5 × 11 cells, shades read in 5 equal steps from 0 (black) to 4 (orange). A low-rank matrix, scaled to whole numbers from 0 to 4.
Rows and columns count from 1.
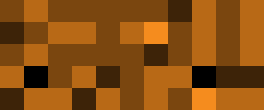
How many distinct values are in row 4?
4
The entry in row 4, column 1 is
3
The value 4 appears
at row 2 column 7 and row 5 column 9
